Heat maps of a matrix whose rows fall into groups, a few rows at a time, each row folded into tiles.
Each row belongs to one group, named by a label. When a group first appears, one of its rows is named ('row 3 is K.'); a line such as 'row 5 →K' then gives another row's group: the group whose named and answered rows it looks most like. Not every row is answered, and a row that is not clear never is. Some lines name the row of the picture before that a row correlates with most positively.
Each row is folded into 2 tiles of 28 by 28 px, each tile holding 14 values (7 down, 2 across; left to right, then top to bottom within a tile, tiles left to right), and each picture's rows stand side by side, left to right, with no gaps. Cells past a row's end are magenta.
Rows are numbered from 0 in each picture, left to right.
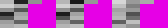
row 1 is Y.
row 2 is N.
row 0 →Y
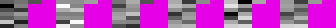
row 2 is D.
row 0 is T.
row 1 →N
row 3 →Y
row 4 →Y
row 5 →Y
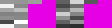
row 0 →N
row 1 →D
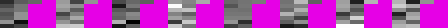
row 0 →T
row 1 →Y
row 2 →T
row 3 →N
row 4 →T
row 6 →Y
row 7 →Y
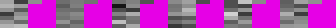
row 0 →Y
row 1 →T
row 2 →T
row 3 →D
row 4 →D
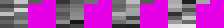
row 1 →T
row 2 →D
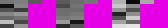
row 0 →T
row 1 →T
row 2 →Y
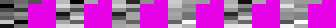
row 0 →T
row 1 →Y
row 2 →Y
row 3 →N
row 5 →N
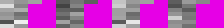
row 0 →N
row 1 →T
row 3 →D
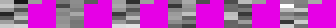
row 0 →Y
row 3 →D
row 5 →N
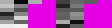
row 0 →Y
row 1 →T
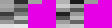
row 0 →Y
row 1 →Y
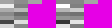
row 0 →N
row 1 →N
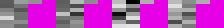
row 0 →D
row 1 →D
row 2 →Y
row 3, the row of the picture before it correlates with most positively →0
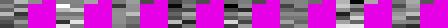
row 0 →D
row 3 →T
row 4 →T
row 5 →T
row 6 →Y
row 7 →D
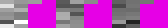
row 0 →N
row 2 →T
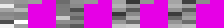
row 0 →N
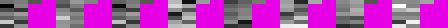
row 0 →T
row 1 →D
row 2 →T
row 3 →Y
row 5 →Y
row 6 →D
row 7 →N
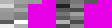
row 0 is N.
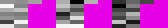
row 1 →Y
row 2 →T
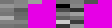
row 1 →T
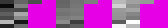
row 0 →T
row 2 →N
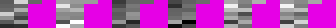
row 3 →T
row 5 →N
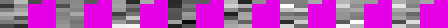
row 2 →Y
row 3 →T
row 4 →Y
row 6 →N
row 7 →N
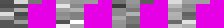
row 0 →D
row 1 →N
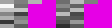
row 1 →D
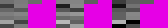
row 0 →T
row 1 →T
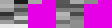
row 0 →Y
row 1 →D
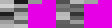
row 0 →Y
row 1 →D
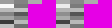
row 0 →N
